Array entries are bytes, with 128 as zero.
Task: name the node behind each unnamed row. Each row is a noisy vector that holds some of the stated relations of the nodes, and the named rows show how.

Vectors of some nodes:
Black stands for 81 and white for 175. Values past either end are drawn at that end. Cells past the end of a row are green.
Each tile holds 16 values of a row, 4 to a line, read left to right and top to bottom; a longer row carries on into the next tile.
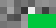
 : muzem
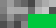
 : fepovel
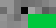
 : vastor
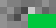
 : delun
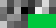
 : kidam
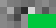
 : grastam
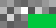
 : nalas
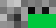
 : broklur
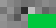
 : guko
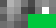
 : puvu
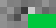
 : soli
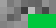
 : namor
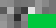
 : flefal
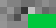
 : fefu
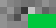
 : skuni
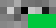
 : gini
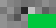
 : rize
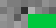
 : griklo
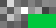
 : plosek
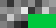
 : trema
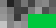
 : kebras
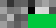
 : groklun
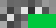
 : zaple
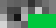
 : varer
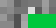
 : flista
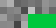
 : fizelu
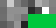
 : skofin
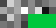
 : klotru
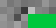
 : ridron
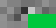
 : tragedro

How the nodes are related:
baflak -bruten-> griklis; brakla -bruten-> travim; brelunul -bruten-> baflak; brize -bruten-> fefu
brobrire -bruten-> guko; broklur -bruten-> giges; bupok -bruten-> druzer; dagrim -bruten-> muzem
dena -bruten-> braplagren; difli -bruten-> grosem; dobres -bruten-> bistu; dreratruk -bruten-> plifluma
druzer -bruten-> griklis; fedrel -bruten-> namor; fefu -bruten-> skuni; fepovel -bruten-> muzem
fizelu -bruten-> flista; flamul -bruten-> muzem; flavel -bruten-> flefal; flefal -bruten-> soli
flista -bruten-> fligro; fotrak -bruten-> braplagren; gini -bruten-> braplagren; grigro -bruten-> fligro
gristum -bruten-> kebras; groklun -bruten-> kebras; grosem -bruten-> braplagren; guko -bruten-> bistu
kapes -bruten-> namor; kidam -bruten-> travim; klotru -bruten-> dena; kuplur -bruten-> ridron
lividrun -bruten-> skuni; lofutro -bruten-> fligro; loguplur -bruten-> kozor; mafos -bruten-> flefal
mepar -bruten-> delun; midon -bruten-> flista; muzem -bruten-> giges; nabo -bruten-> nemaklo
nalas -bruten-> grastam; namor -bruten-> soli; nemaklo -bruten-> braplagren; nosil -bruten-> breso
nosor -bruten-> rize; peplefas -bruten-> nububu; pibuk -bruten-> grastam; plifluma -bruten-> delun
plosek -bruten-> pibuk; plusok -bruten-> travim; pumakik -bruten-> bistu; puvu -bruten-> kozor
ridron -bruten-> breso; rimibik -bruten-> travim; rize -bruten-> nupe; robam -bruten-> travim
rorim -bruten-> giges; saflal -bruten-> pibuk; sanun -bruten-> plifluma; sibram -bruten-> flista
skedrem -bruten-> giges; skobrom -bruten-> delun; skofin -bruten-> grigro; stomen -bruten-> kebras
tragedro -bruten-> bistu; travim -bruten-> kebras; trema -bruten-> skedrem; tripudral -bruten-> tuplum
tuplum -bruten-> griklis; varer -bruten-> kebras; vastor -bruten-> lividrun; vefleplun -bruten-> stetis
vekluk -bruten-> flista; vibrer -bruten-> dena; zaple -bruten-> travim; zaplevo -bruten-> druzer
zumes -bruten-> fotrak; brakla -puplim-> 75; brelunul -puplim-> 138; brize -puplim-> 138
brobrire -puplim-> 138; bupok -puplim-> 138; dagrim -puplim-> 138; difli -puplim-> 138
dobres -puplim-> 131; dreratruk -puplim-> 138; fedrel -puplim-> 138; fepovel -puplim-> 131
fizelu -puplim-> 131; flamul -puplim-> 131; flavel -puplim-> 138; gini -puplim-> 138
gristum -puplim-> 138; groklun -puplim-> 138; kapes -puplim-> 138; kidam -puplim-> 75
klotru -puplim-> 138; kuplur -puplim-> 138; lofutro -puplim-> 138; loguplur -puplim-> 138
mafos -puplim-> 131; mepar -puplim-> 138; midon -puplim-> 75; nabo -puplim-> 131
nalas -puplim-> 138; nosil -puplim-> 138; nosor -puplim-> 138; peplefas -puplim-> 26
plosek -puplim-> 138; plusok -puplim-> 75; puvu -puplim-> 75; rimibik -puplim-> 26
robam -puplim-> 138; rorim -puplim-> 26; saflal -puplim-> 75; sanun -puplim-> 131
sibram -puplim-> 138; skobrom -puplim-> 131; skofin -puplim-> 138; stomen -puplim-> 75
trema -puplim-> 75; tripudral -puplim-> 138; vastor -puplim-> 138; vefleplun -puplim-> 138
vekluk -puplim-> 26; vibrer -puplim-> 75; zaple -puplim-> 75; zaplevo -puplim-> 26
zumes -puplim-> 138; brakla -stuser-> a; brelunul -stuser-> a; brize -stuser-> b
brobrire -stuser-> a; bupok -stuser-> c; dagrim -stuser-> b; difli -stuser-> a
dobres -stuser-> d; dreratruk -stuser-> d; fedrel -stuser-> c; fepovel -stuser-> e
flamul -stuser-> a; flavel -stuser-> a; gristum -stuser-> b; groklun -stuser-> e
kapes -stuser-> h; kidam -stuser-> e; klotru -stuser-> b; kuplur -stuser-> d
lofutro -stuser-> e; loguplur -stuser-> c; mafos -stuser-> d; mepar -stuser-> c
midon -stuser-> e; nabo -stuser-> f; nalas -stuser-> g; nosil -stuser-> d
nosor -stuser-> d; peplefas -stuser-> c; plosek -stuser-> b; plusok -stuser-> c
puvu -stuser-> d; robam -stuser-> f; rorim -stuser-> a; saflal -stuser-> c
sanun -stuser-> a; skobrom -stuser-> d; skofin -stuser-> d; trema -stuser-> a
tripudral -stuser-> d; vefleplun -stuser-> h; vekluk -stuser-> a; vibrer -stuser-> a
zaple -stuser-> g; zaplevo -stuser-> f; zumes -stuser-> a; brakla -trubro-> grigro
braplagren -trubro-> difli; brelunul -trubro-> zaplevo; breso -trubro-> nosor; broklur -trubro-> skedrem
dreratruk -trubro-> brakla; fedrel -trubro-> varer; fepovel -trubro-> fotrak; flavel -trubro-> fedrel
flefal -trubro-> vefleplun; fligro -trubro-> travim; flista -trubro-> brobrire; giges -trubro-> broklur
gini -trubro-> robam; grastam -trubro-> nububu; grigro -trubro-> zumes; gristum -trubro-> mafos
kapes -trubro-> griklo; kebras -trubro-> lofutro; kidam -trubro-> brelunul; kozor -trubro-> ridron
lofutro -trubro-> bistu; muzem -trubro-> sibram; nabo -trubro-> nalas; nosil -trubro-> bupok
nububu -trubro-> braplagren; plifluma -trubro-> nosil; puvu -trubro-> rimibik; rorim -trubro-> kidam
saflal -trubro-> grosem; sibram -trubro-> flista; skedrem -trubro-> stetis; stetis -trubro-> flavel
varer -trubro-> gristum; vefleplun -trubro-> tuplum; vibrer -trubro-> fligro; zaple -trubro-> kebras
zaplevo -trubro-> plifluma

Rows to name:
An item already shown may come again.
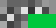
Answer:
zaple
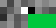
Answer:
saflal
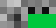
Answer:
broklur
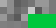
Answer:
fligro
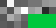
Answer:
dagrim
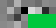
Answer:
nemaklo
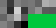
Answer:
brelunul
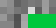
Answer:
flista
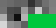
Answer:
varer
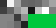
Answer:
mafos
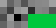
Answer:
vefleplun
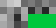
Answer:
skedrem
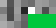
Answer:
plifluma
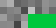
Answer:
fizelu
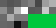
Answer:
vekluk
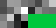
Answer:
flavel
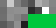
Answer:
skofin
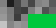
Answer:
kebras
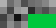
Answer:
kapes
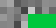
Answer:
sibram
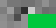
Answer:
nububu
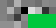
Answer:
nemaklo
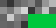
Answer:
brobrire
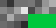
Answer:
sanun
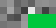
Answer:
muzem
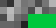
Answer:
vibrer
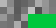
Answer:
grigro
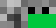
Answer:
giges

